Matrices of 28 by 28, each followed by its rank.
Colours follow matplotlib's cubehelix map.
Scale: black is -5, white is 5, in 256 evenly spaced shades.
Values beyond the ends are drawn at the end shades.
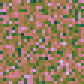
full rank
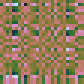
two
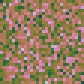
full rank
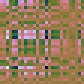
two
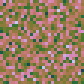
full rank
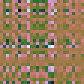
two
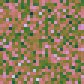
full rank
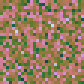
full rank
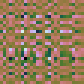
two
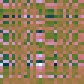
two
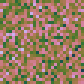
full rank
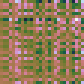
two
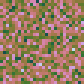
full rank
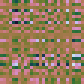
two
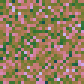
full rank
